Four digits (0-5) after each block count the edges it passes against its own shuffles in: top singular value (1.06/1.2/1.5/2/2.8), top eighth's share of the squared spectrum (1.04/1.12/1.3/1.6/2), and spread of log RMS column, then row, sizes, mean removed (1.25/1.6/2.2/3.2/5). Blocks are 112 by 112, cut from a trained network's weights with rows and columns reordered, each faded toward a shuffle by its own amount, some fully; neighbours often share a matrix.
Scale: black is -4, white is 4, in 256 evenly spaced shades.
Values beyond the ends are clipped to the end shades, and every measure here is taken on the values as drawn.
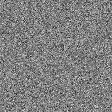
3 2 0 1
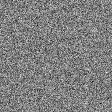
0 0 0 0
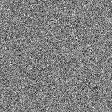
2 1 0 0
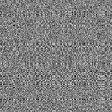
5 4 2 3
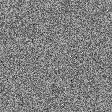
0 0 0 0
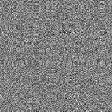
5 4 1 2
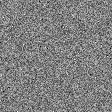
0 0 0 0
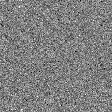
3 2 0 1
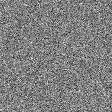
1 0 0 0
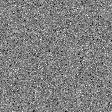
1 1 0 0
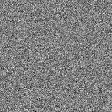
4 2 0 1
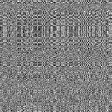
5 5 3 4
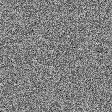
1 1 0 0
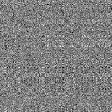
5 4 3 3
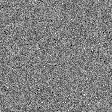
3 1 0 0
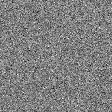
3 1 0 0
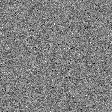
2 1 0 0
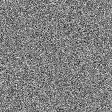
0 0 0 0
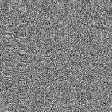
4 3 1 2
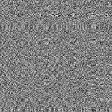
5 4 2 3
